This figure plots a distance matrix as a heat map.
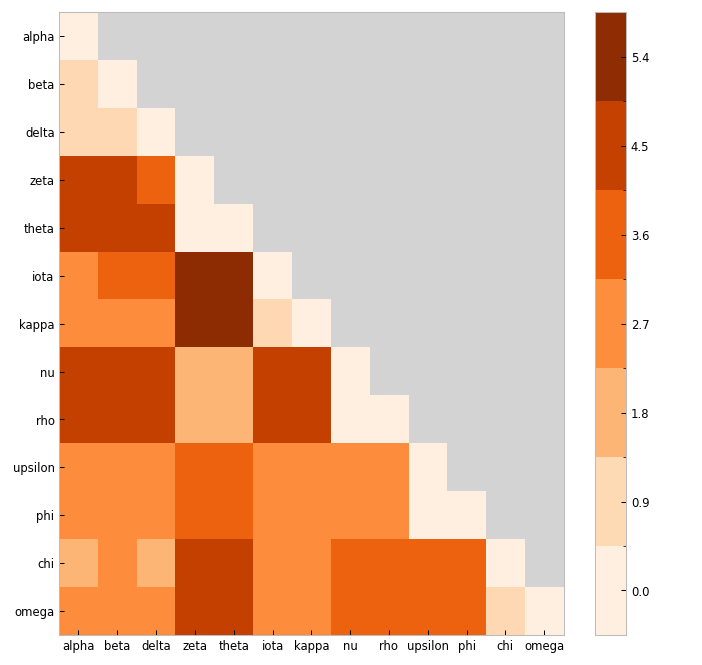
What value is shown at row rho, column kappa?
4.5
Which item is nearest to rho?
nu
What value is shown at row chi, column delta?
1.8
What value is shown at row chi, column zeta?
4.5
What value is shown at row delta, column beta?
0.9
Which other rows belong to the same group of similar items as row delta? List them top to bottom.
alpha, beta
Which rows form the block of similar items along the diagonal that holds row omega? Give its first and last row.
chi to omega
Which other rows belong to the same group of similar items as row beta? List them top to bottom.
alpha, delta
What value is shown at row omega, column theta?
4.5
